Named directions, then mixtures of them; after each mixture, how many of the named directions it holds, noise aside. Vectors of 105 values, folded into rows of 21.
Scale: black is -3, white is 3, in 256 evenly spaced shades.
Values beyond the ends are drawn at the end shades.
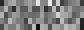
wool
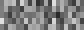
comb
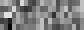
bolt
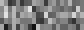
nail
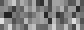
three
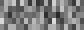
one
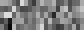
one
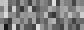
three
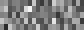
three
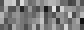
three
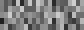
one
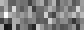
two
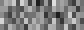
one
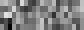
one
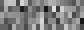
three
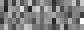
three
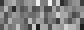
one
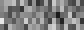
one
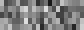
two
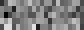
three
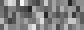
three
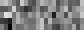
one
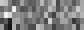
two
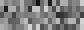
two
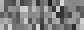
two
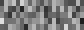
two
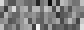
one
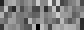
one
